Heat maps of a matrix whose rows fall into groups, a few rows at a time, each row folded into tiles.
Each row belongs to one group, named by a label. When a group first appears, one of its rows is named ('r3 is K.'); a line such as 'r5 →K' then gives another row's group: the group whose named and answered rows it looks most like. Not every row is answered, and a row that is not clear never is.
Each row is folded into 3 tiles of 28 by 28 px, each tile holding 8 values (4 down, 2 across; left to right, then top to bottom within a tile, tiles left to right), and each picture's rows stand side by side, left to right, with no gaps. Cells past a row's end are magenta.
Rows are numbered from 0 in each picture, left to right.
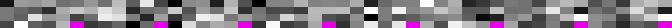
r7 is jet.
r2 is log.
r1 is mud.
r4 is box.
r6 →jet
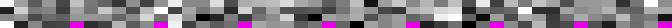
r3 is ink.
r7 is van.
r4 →van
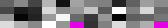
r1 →box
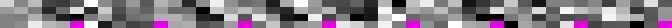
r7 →mud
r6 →box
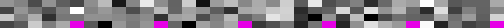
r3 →mud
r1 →van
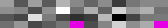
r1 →box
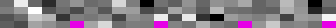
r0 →log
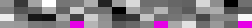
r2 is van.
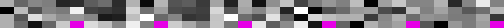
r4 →van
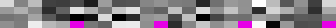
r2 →box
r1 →box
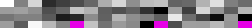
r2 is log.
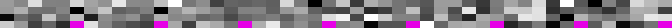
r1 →ink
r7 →jet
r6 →mud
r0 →ink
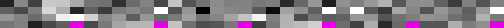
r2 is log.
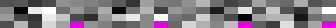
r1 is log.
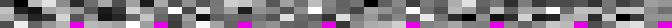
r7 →box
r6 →box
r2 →box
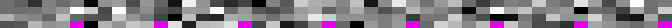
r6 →ink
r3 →jet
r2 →box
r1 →log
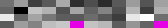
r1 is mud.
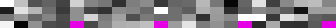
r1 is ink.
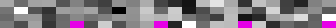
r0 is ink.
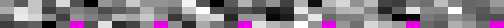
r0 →mud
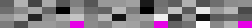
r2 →box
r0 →van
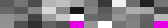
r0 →jet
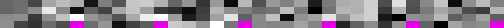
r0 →jet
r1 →jet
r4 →mud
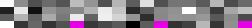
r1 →mud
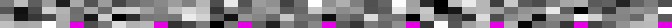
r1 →box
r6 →jet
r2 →mud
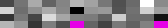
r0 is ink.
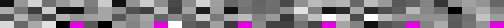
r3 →jet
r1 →van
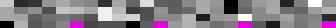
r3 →van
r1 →mud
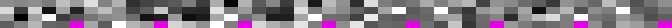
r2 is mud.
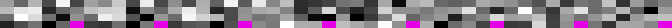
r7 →van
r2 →mud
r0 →mud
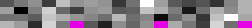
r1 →van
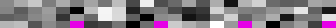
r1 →mud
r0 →ink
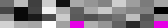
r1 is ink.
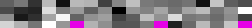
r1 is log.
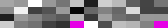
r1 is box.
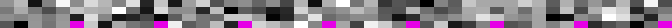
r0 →van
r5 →jet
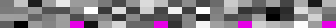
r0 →van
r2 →box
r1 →box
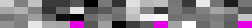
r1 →jet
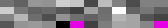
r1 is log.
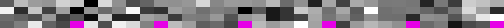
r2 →ink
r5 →jet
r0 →box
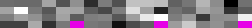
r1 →jet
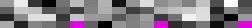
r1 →van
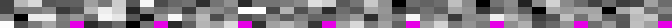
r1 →mud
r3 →box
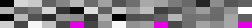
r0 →box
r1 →box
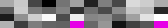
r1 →jet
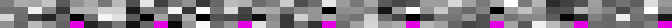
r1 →mud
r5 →ink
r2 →box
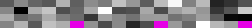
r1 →ink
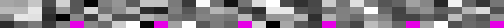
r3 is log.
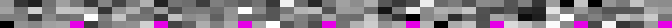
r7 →jet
